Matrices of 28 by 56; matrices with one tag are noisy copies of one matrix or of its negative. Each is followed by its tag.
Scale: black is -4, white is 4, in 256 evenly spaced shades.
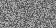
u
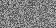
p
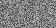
p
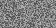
u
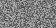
u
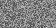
u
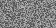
u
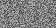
p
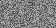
p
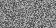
u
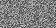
p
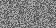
p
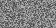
u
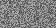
p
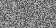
u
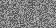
p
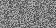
p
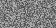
u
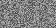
p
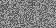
p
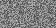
p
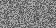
p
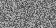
u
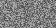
u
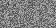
p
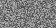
u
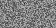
u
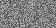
p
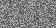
p
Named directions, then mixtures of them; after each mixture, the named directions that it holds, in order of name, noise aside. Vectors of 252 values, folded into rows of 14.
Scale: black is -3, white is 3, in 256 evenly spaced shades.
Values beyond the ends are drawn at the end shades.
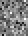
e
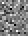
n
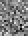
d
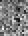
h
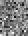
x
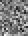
d, h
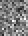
e, h, n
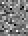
n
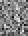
e, h, x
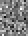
e, n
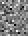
n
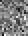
d, e, h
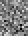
d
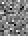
n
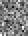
d, e, x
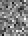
e, h, n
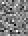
n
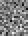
d, x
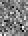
d, e, x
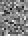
d, h, n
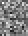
e, n, x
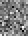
d, e, x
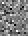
n
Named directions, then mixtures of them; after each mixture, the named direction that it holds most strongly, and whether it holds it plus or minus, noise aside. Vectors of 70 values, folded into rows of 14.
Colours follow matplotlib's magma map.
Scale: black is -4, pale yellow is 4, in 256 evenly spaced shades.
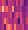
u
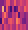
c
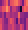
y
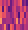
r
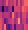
u, minus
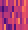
u, minus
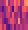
u, minus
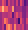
u, plus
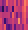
u, minus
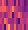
u, plus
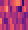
y, plus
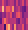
u, plus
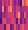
r, minus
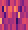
c, minus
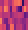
y, plus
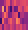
c, plus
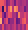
c, minus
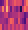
y, plus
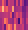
u, plus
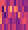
c, minus
